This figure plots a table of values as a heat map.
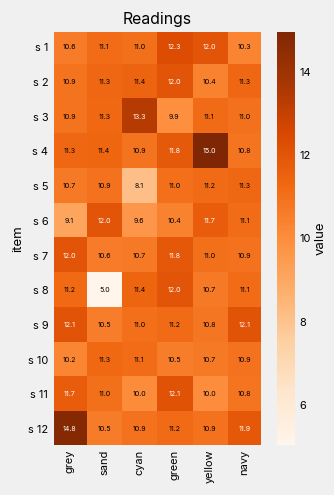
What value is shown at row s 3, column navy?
11.0
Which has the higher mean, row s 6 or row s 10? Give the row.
s 10
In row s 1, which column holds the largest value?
green
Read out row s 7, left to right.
12.0 10.6 10.7 11.8 11.0 10.9
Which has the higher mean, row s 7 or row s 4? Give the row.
s 4
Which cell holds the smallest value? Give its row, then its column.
s 8, sand
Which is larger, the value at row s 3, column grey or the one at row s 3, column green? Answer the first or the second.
the first
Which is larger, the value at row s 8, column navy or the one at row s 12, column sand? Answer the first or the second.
the first
